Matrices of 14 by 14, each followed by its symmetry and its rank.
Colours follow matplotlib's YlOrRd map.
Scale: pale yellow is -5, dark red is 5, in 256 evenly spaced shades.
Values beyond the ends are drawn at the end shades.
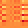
neither, rank one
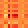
neither, rank one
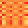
neither, rank one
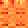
neither, rank two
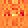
neither, rank two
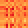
neither, rank two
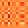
neither, rank one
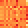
neither, rank two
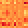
neither, rank two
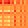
neither, rank one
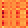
neither, rank one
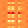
neither, rank one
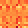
neither, rank two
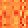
neither, rank two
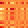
neither, rank one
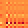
neither, rank one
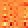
neither, rank two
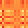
neither, rank one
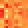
neither, rank two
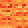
neither, rank two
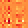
neither, rank two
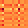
neither, rank one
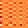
neither, rank one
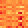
neither, rank two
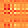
neither, rank one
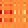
neither, rank one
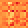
neither, rank two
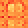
neither, rank two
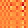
neither, rank one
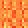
neither, rank two
